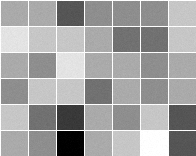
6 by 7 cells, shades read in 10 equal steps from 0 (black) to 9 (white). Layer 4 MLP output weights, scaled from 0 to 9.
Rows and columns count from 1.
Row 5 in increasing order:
2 3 4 5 6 7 7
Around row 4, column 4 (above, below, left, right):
6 6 7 6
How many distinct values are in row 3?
3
